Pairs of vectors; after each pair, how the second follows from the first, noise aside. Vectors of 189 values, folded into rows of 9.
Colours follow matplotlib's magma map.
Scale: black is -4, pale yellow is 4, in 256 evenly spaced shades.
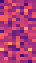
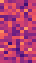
sign-scrambled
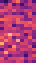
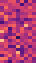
shuffled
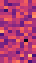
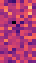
shuffled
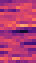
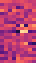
sign-scrambled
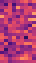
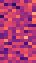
sign-scrambled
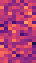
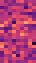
sign-scrambled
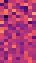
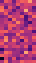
shuffled
